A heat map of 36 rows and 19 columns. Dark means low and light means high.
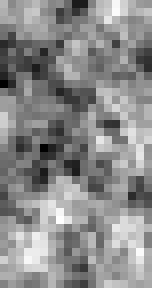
Histogram: bell-shaped. Mirror symmetry: none. Grain: blotchy.
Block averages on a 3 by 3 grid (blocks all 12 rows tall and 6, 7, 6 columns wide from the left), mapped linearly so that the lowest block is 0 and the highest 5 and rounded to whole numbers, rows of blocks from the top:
0 1 3 | 0 0 4 | 5 3 5
